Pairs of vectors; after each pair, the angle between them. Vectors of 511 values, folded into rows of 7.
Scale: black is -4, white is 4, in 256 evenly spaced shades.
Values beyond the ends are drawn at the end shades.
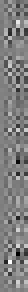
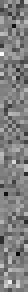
partly aligned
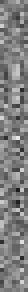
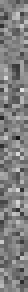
nearly opposite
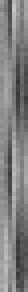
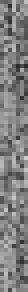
partly aligned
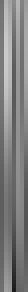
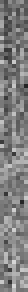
partly opposed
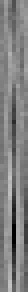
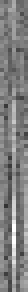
nearly opposite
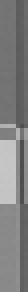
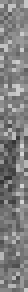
partly opposed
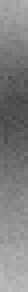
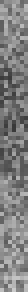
partly aligned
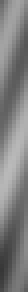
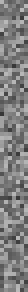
orthogonal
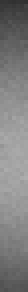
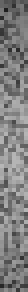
partly aligned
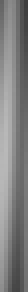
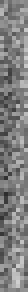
partly opposed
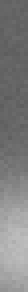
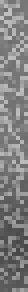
partly opposed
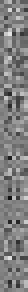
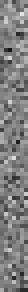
orthogonal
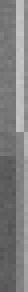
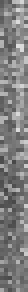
partly aligned
